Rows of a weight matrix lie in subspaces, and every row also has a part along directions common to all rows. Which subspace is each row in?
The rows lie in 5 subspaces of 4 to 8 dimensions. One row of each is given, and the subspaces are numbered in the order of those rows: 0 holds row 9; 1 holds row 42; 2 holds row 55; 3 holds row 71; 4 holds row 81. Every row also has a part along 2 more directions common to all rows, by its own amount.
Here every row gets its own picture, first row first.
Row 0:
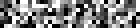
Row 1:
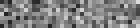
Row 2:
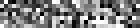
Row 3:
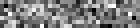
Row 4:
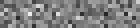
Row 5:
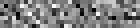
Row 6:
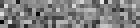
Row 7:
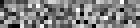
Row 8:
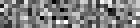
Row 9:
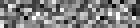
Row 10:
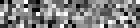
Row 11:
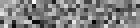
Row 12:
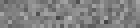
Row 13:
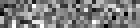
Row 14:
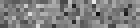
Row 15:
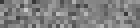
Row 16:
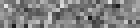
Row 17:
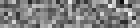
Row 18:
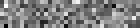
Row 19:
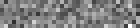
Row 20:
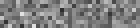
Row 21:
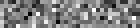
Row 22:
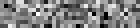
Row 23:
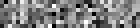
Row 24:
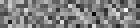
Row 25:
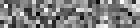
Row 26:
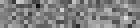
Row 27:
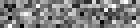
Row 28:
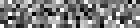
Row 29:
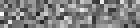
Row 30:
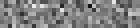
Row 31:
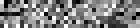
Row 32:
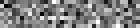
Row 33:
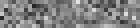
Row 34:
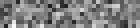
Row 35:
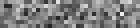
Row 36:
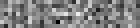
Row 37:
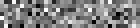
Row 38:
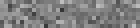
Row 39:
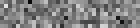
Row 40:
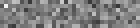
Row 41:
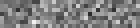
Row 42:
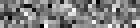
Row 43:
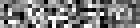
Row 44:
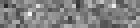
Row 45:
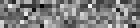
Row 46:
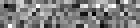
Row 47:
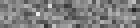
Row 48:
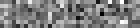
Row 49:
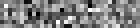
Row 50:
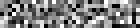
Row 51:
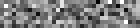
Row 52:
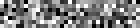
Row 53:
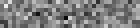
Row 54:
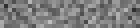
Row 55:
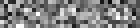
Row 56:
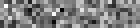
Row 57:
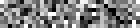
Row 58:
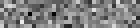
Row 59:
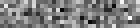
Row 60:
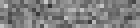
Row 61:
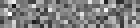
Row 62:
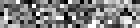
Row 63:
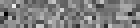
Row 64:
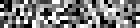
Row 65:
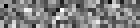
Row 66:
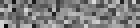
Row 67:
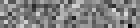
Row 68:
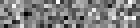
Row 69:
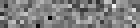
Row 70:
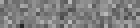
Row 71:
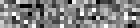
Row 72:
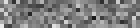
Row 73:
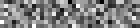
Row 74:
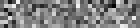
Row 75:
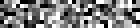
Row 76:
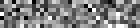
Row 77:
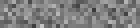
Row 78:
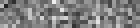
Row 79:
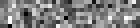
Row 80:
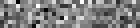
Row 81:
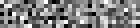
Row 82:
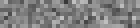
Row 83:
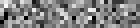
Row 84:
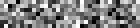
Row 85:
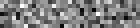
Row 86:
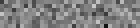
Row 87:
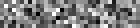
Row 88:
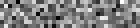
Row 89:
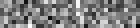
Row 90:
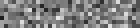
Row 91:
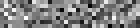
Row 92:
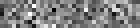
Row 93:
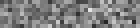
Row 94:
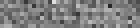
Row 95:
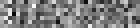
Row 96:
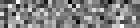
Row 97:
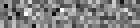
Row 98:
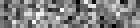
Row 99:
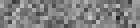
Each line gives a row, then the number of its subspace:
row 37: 2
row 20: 1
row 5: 3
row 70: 2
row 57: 4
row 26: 3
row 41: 0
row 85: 3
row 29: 3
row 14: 2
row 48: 0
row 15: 2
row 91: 2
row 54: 3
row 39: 0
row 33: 0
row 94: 4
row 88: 3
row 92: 0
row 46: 1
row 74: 3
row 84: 3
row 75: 3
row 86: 2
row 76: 2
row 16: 0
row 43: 4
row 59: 4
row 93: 4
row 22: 1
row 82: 4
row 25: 3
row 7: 3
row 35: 1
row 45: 1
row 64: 4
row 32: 4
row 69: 1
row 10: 2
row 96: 3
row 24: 4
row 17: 0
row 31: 2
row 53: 2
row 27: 1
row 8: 4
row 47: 1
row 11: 0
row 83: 3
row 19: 2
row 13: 0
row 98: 4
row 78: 4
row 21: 0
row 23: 4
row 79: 1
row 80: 3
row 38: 1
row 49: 4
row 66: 4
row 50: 3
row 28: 2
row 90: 0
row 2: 4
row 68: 1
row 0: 4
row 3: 1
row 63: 3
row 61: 3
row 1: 2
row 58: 4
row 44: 4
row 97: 3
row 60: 1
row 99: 0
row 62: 3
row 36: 4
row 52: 2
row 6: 3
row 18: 2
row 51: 0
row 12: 3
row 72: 4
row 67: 2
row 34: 0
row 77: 2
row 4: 2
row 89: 4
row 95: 4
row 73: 3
